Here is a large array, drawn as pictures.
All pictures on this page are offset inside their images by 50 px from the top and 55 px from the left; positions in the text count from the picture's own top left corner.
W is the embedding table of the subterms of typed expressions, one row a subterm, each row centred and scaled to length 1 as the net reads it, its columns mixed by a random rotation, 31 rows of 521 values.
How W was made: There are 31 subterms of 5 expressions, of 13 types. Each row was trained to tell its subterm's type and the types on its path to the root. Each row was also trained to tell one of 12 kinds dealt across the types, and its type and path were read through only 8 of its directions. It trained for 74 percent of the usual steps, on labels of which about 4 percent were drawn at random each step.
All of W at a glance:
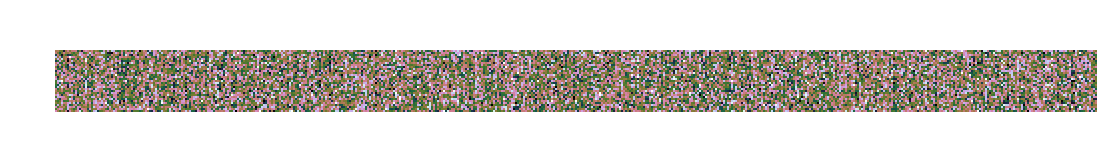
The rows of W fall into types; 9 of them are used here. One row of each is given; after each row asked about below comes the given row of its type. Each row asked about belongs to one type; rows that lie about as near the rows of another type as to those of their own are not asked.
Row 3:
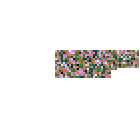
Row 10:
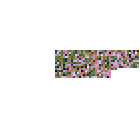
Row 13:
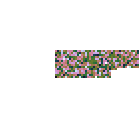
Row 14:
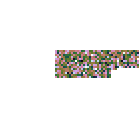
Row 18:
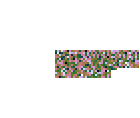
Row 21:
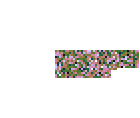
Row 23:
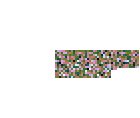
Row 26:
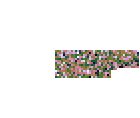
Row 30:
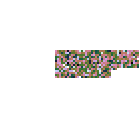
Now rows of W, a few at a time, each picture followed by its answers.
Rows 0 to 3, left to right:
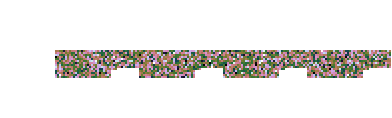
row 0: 21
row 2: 21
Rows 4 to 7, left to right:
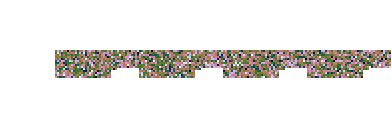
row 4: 18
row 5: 18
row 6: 10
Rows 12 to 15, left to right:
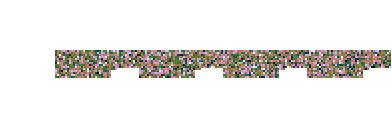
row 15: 26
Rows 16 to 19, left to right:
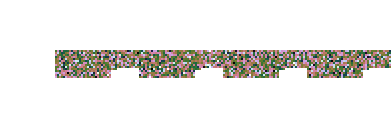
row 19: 14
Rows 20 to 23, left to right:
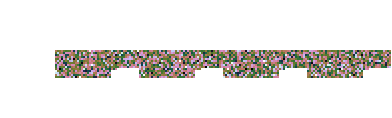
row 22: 21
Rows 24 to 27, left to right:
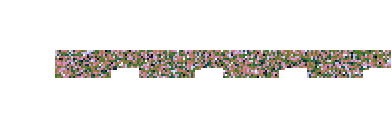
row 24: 18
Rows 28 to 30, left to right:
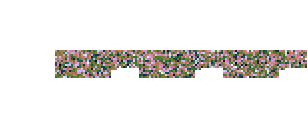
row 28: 13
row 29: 13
